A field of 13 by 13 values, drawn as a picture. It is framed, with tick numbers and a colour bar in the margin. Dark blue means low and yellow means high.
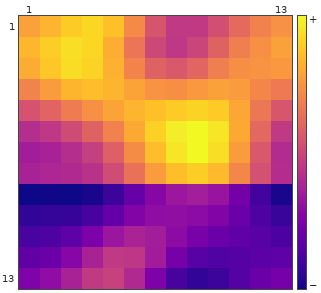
The top part is higher, up to a seam about 60% of the way down. The bottom right is the calmest part. The histogram is flat.
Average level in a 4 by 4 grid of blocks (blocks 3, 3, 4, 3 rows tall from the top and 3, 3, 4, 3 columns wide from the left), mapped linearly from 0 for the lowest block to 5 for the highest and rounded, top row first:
5534 | 3454 | 0131 | 0200
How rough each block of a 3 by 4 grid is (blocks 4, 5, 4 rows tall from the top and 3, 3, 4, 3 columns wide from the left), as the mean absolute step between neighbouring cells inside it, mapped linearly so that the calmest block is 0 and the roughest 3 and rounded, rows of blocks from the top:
1 1 1 0 | 2 3 2 3 | 1 1 1 0
